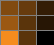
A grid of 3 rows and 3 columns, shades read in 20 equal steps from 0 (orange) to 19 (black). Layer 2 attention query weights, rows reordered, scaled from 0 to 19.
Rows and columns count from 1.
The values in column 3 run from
15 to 19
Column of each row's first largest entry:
3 3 3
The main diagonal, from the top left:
9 12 19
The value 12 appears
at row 2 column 2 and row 3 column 2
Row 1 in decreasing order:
15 11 9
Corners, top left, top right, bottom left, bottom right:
9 15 0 19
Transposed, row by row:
9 7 0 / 11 12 12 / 15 16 19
